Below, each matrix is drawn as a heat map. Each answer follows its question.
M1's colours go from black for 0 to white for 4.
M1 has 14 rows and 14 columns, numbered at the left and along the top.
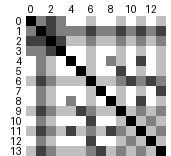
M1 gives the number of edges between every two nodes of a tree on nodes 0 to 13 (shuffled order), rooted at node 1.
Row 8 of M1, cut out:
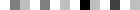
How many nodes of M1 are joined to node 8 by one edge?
1
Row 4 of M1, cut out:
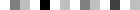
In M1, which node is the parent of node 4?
11
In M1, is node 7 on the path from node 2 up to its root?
no
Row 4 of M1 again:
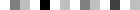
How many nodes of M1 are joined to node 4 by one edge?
1
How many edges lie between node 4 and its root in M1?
2
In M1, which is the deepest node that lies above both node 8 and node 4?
11
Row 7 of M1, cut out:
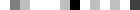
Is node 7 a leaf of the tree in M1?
yes
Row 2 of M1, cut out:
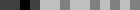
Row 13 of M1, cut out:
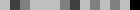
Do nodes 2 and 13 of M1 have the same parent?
yes
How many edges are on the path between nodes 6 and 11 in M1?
2
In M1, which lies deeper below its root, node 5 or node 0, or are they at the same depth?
the same depth
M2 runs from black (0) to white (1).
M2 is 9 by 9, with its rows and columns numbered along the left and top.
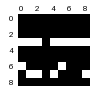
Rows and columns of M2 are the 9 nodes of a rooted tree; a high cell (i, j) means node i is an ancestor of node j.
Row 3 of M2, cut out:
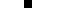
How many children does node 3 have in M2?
2
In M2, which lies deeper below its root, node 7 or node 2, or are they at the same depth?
node 2
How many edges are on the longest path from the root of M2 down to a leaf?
2
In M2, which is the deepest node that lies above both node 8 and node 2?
7
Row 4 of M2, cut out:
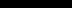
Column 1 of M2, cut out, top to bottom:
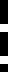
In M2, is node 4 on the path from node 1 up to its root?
no
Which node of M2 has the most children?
7
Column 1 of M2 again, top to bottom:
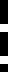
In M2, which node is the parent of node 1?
7
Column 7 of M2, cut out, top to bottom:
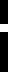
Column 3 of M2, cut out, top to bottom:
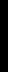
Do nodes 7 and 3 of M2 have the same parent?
no
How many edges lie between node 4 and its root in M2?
2
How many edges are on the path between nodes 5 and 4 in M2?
4
